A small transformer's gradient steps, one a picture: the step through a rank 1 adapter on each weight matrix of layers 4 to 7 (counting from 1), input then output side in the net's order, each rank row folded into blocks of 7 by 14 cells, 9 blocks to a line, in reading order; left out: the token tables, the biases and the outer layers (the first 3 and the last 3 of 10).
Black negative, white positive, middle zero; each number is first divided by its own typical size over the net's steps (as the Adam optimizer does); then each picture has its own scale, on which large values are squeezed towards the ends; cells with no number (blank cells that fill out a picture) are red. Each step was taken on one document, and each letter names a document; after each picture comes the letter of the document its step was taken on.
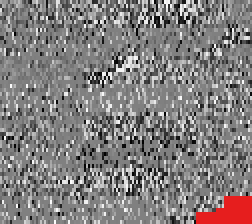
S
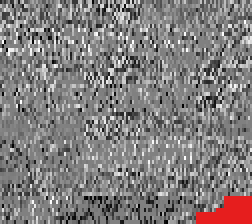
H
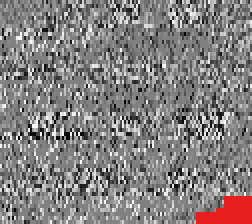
H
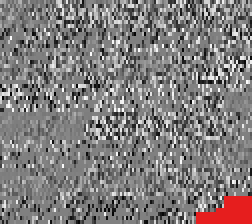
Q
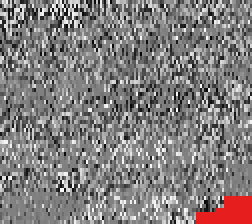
S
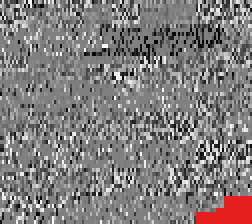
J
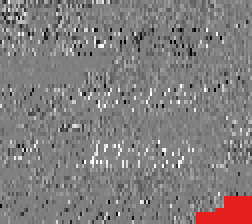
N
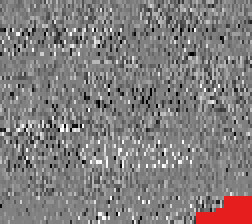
N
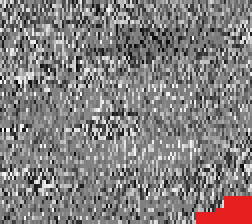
H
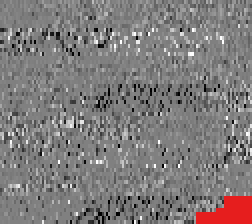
N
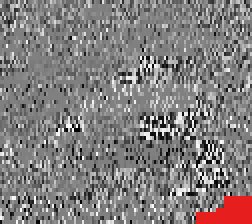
J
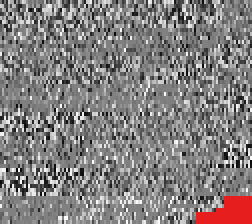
S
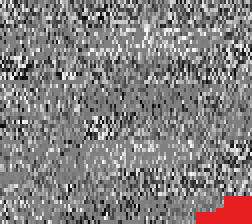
Q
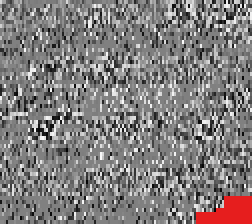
Q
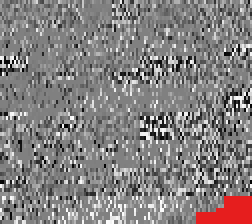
J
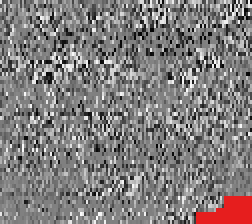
S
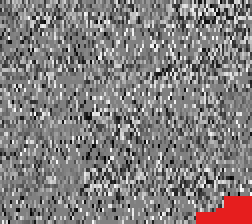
Q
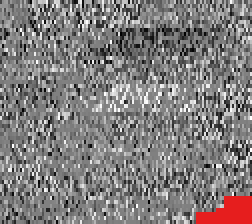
H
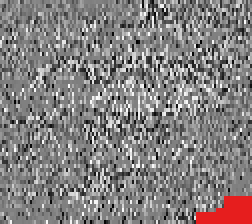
S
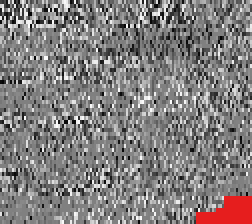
S
